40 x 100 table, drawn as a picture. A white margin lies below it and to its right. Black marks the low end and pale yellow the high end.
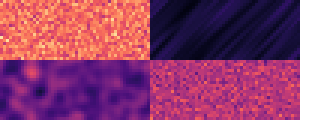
It is made of 2 by 2 panels. Panel 1,1: high, fine-grained. Panel 1,2: very low, slanting up to the right, faint in contrast. Panel 2,1: low, blotchy. Panel 2,2: middling, fine-grained.
